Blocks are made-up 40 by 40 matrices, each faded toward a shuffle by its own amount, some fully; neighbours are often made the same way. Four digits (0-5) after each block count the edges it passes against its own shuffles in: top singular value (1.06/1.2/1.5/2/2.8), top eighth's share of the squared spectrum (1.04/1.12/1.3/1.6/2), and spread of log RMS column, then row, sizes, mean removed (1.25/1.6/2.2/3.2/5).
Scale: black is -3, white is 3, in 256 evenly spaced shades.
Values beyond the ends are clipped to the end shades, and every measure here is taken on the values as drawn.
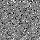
0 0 0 0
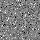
0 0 0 0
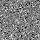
1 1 0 0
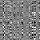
4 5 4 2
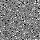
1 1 0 0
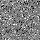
0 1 0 1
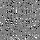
3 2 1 1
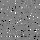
3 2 0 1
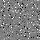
1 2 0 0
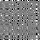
4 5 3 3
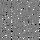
3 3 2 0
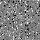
1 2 1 0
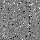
2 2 1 0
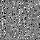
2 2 2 0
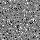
0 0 0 0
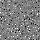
0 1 0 0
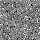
0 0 0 0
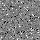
0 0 0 0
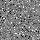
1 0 0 0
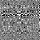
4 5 2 3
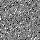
1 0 0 0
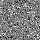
0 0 0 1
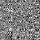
3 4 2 2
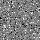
1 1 0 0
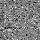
2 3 0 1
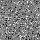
1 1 0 0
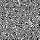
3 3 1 1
